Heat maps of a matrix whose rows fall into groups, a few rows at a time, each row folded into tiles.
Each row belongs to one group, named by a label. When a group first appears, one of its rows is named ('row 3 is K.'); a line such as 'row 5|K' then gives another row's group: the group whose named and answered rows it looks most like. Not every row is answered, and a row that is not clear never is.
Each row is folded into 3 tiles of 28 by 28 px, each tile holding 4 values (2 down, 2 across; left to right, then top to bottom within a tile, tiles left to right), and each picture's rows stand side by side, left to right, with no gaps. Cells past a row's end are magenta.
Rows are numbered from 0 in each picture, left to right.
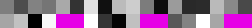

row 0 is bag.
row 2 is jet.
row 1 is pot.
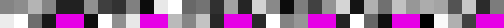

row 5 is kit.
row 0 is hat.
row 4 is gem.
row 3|kit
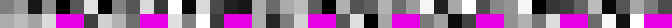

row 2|hat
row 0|kit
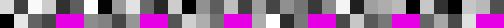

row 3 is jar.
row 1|pot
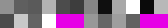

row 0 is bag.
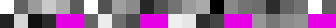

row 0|gem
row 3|jet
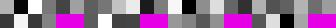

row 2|pot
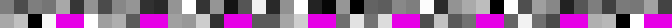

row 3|pot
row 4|bag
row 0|bag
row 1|hat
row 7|bag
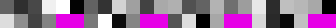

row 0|jet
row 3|pot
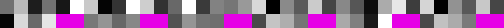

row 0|kit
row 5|gem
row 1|jet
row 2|kit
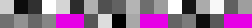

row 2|pot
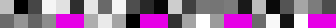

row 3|bag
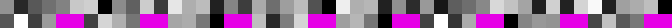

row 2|hat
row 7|gem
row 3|pot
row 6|kit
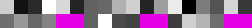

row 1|jar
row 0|jet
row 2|gem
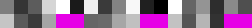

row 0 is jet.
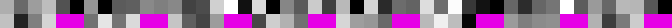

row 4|hat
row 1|bag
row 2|jet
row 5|hat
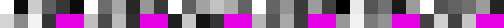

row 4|kit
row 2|gem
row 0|hat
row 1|hat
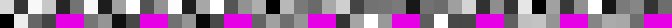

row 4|gem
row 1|pot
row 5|jar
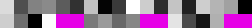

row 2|pot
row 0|pot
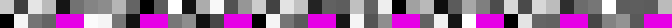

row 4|kit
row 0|jar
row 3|jar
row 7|kit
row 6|jar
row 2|pot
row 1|hat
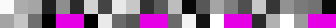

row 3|gem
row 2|bag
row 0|hat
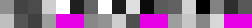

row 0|jet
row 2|kit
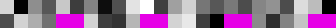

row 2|hat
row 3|jet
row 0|gem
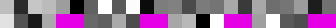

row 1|kit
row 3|jar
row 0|pot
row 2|bag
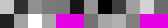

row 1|jet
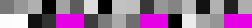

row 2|kit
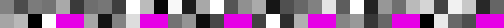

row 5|jar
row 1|jet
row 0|bag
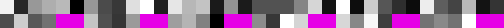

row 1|jet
